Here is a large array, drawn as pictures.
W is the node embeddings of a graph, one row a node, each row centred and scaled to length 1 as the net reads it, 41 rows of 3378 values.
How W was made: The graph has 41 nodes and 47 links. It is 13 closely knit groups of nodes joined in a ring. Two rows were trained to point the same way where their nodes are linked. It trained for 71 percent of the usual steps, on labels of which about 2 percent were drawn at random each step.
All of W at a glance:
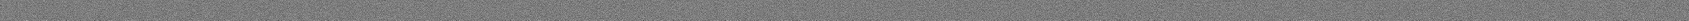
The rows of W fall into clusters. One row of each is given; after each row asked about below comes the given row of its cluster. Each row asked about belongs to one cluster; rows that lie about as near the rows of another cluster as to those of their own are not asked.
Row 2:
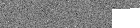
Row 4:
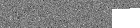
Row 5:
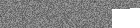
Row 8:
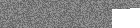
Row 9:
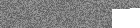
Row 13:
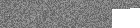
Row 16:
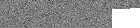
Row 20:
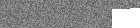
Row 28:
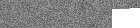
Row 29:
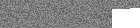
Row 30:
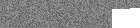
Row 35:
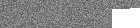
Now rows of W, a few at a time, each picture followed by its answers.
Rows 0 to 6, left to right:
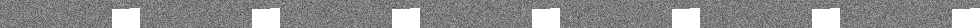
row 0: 28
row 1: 8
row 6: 13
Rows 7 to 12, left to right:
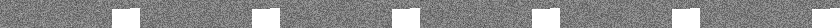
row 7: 20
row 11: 16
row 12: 2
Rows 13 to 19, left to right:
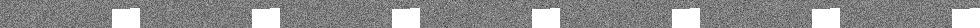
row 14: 5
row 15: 35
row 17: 30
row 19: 9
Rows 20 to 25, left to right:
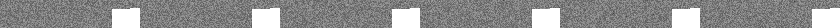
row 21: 29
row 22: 5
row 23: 4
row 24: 13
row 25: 30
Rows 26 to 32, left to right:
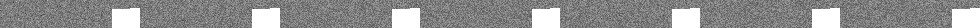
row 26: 20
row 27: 28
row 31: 2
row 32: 35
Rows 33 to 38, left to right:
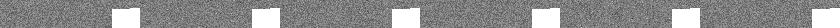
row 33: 9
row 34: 2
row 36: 20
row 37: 16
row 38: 8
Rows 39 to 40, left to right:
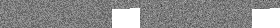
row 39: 29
